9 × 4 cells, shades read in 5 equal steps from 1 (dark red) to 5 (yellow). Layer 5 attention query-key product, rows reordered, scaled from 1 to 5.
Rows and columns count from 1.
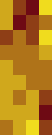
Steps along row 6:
same down same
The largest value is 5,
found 3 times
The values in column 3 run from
1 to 5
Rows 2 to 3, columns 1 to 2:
4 1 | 2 3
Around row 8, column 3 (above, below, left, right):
4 5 4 1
